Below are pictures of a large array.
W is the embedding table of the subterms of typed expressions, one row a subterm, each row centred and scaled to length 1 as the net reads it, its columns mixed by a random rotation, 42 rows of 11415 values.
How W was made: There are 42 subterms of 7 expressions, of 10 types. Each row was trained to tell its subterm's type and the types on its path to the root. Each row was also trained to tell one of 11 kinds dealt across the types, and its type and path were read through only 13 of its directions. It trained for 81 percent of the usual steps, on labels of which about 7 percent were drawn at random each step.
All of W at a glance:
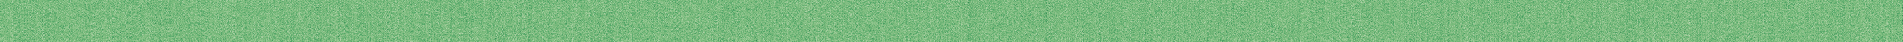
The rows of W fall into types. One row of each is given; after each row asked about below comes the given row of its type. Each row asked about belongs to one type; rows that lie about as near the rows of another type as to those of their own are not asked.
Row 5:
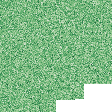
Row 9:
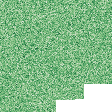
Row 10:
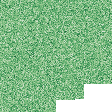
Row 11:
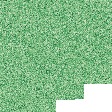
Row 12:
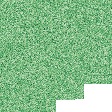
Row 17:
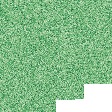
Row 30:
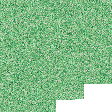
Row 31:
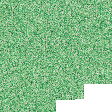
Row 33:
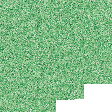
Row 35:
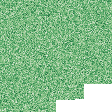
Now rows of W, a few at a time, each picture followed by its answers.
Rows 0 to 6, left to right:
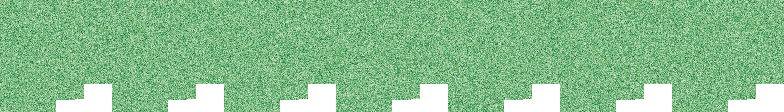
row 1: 9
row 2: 30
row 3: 11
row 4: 31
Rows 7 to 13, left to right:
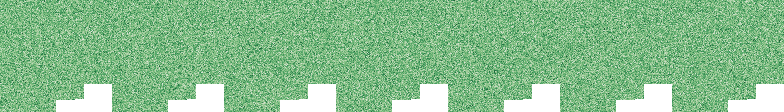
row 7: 35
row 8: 5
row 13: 12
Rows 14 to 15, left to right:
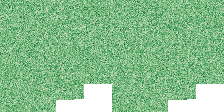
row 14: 10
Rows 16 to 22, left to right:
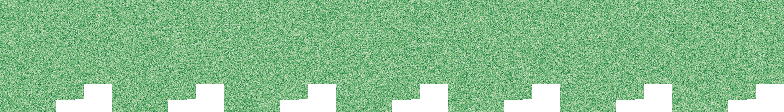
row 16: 12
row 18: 9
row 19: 12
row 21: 12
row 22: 33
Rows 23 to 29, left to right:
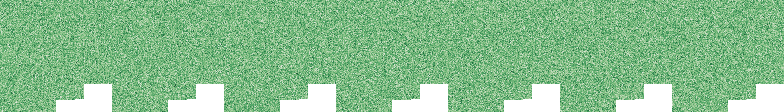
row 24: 9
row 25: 31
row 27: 30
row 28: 9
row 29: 33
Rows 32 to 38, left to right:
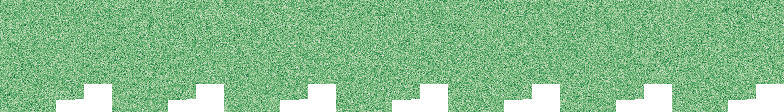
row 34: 10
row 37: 33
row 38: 30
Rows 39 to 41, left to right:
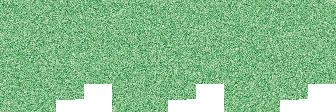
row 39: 30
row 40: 10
